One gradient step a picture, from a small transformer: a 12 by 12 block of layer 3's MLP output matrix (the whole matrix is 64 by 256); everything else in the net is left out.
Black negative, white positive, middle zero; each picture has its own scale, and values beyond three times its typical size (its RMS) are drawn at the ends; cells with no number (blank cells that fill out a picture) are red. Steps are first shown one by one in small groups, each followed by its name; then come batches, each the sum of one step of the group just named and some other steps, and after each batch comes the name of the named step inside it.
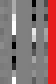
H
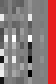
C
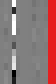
H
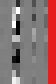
H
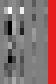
H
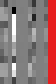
H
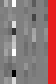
H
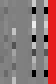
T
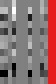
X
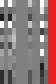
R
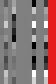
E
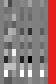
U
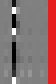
U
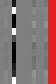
E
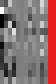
R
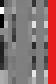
E
